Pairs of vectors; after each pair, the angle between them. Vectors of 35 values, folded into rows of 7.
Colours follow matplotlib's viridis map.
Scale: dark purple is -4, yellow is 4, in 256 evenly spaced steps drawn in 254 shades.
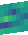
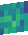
orthogonal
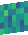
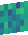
partly aligned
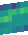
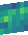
nearly parallel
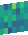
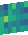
partly aligned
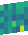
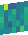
orthogonal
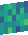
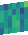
partly opposed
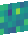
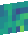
partly opposed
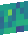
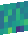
nearly parallel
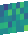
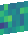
partly opposed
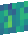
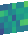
partly aligned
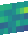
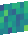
orthogonal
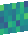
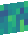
orthogonal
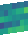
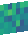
partly opposed
